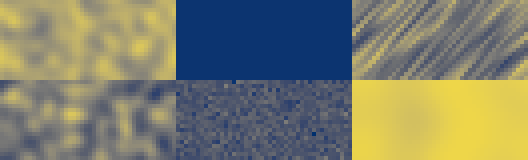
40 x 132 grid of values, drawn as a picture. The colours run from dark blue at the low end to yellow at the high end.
It is made of 2 by 3 panels. Panel 1,1: high, blotchy. Panel 1,2: very low, flat. Panel 1,3: middling, slanting up to the right, strong in contrast. Panel 2,1: middling, blotchy, strong in contrast. Panel 2,2: low, fine-grained. Panel 2,3: very high, smooth, faint in contrast.
